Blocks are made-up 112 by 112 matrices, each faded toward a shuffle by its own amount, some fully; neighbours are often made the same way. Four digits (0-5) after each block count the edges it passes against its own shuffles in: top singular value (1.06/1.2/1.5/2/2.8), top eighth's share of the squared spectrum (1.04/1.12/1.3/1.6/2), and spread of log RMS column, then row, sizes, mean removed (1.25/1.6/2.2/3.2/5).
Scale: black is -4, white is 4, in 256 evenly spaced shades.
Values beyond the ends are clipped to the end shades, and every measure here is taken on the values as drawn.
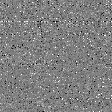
4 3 1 2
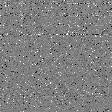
3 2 0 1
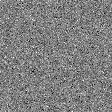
0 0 0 0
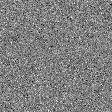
0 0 0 0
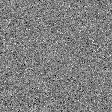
0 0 0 0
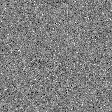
0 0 0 0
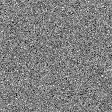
0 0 0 0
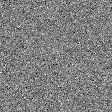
0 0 0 0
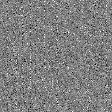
1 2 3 0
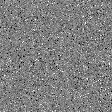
0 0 1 0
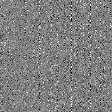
2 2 3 0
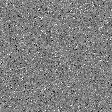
0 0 0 0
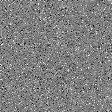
2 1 0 1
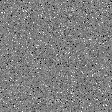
2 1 0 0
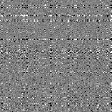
5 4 3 4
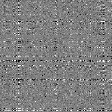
5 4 3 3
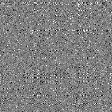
4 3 2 3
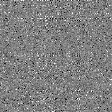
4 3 2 2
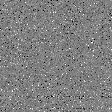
2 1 0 1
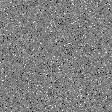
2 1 0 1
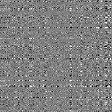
5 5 3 4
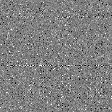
4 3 2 2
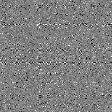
4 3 2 3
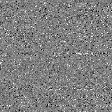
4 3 1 2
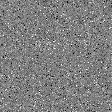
2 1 0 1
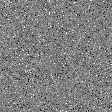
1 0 0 0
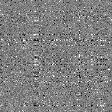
4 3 2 3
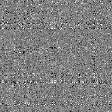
4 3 2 3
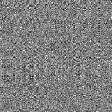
4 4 3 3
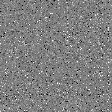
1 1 2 1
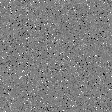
1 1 1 0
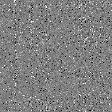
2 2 2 2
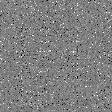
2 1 1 1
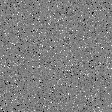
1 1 1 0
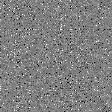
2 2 2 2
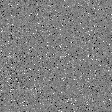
1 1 1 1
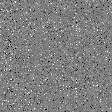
1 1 1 0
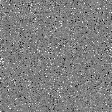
1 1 1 1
